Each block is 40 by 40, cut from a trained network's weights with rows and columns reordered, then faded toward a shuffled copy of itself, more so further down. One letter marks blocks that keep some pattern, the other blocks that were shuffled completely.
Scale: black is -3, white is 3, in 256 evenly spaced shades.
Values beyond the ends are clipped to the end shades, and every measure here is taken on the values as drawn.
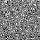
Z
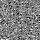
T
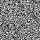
Z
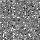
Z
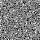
T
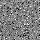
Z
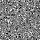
Z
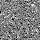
T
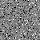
T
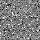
Z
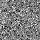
Z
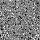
Z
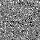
Z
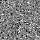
T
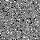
T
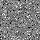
T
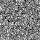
Z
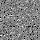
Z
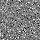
T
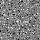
Z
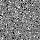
T
